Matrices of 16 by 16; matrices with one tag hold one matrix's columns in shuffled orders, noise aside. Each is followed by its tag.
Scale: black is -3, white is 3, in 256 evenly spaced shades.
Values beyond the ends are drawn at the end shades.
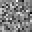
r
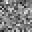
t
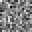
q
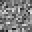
t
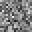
r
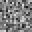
q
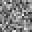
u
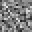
r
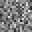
r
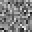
u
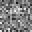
t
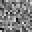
u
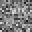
t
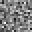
u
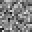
u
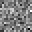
t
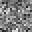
t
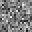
r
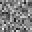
u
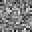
t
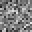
t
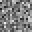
q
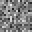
q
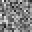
q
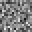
u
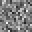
u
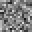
u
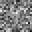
t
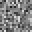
q
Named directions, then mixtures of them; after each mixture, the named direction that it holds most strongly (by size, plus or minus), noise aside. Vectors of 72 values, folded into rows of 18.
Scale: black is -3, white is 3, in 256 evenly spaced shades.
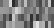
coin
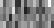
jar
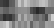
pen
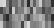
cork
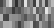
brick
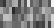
cork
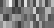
brick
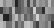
cork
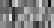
coin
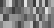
brick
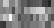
pen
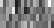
jar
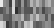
jar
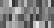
coin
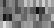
pen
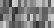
coin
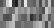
coin
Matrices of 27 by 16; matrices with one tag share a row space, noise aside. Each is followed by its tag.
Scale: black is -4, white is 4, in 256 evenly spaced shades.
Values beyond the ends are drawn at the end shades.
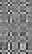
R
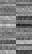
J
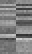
J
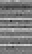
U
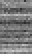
U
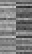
J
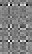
R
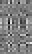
R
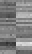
J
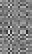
R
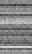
U
